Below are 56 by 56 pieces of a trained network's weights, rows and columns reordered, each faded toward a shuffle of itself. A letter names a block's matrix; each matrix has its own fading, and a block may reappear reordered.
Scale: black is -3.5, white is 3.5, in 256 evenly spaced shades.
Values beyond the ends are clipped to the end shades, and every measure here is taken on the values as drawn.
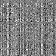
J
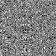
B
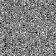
B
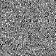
B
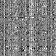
J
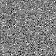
B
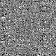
B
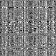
J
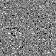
B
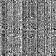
J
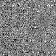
B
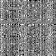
J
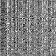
J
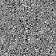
B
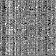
J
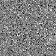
B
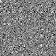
B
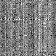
J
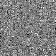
B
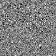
B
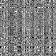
J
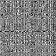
J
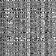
J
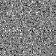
B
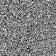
B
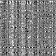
J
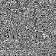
B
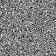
B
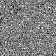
B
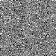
B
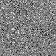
B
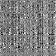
J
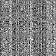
J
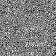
B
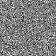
B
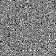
B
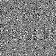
B
